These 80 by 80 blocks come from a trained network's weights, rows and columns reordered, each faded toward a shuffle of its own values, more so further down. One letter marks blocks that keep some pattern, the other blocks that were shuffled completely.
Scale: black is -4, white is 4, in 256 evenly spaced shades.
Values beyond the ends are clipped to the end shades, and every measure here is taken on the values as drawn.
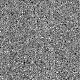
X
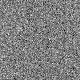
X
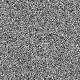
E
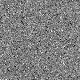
E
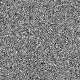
E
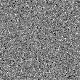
E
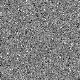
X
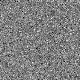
X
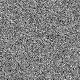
X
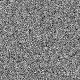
E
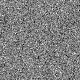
X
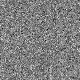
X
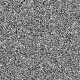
E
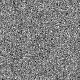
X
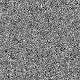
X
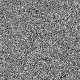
E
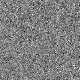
X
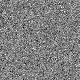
E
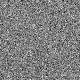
E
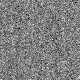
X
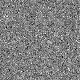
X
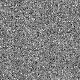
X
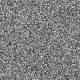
E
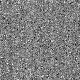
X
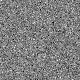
E
